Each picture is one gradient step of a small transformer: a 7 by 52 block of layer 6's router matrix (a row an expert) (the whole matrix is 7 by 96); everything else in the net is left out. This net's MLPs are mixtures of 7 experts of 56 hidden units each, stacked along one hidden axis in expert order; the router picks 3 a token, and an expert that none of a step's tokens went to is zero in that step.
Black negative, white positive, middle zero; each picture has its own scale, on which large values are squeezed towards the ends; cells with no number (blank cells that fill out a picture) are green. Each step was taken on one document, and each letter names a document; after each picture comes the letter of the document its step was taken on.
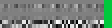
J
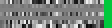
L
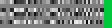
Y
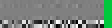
J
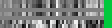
L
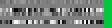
Y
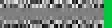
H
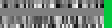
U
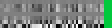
J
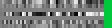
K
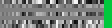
L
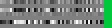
Y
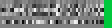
K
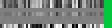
H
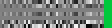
L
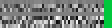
J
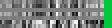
K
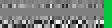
J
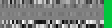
L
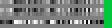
Y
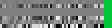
J
